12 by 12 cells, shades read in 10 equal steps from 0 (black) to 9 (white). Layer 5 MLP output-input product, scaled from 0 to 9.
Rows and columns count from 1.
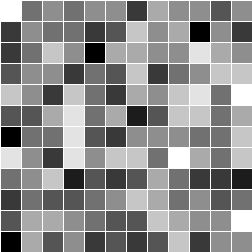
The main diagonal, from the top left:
9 5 7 2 4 6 5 4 4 5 5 5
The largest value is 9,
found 4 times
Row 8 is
8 5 2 8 5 7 7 4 9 6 4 7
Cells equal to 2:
18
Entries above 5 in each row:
2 2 5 3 6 6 2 7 2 2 5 2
